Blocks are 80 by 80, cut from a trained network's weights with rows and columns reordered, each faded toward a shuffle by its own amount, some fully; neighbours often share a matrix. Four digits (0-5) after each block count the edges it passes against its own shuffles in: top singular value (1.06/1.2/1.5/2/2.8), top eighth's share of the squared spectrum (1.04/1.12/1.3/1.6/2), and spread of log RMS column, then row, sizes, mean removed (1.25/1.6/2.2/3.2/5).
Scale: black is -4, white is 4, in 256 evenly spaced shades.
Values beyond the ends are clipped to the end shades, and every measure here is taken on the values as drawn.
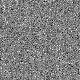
0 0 0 0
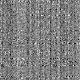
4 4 1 3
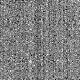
3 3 0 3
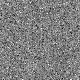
0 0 0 0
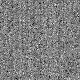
1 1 0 0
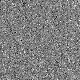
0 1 0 0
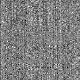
3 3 0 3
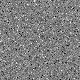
0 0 0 0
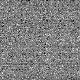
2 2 2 0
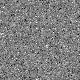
0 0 0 0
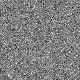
0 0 0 0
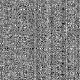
3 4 1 3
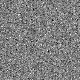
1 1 0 0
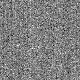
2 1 0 1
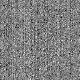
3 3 1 2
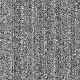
3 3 1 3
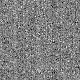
2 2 0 0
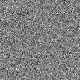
2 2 0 1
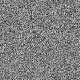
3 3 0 1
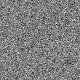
1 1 0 0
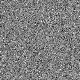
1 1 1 0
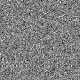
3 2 0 1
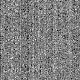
3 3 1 2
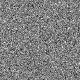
1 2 0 1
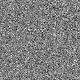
2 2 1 1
